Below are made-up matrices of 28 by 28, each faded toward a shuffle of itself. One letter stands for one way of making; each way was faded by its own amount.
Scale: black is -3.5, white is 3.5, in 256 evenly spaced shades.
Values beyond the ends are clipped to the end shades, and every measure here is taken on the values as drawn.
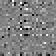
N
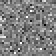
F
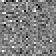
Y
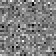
Y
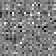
Y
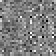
Y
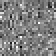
Y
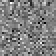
Y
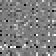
N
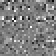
N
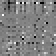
N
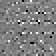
N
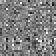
Y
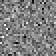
F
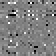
N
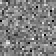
F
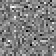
F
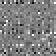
N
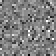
Y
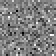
F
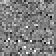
F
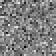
F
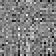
Y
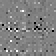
N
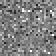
F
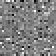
Y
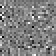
Y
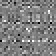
N
